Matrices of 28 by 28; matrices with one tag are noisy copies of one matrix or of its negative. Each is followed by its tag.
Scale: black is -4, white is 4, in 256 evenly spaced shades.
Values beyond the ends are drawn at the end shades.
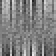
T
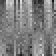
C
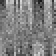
C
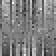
T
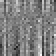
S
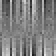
T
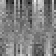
C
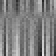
S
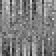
T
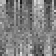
C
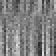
S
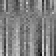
S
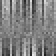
T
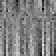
S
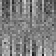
T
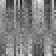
C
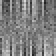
T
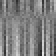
S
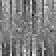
T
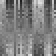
C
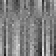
S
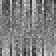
T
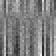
S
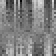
C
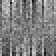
T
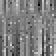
S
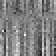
S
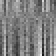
S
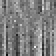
S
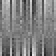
T
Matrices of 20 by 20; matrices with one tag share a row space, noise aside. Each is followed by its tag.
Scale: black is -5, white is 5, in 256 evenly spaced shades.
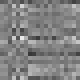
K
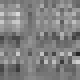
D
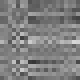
K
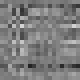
K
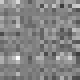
D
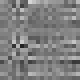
K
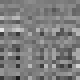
D
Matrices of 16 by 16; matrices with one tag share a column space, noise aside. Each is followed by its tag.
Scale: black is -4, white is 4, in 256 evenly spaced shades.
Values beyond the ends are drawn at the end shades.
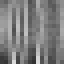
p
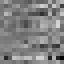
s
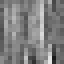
p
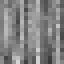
p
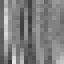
p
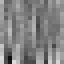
p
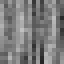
p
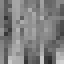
p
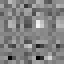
s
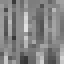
p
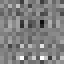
s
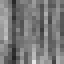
p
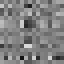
s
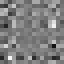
s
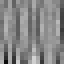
p
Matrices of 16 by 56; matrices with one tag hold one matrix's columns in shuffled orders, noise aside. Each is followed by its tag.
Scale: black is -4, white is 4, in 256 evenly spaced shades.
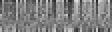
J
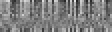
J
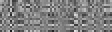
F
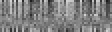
J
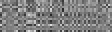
F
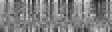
J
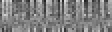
J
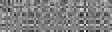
F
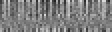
J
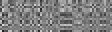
F
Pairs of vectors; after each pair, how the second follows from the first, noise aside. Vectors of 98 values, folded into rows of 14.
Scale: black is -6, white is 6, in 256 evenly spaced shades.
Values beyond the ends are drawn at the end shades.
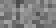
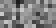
scaled up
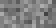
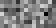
scaled up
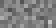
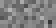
negated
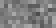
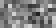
scaled up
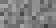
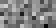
scaled up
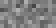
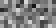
scaled up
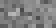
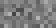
sign-scrambled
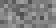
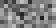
scaled up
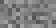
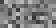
scaled up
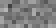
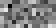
scaled up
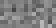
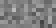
negated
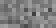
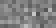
negated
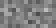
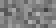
negated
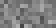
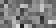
scaled up
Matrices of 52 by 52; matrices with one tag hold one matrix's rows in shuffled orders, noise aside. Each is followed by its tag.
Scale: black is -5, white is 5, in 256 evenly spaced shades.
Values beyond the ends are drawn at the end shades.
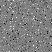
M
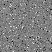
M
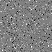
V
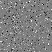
V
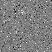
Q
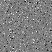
M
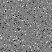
Q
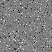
Q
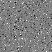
Q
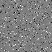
Q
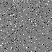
V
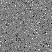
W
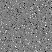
W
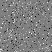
V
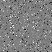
M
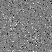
M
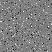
V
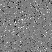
Q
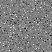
M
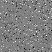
W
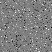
W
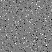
W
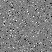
M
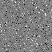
W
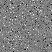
M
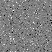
M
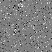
Q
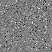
W
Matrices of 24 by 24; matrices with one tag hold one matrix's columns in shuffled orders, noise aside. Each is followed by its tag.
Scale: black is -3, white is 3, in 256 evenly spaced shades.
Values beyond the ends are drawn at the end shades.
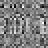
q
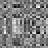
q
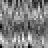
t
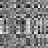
q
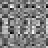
q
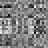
q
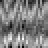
t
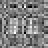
q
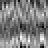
t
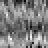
t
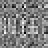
q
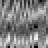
t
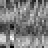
t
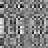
q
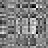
q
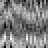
t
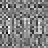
q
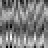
t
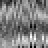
t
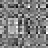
q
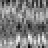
t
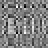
q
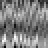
t
